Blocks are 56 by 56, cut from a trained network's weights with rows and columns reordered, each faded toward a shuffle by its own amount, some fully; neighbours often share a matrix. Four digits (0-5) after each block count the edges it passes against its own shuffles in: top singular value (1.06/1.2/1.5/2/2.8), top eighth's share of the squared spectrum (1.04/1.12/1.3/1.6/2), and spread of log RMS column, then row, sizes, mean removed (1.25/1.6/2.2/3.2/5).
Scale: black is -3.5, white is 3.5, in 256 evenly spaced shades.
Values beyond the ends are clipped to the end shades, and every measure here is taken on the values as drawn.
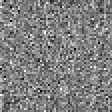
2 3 1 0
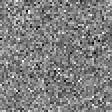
0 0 0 0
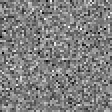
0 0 0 0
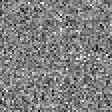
0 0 0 0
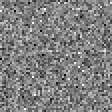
0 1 0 0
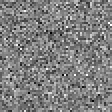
1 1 0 0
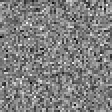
0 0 0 0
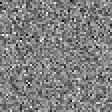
1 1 0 0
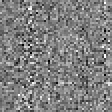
3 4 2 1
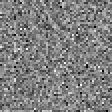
2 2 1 1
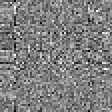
4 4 1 2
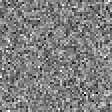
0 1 0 0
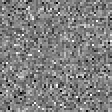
2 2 0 1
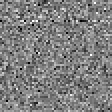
3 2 0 1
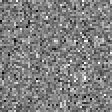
2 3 2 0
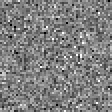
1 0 0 0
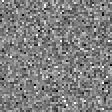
1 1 0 0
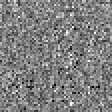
2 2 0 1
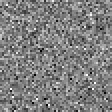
0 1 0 0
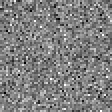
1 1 0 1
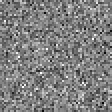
1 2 0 0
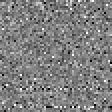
3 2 0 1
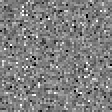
1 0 0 0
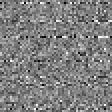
4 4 0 3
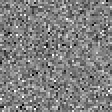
2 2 0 1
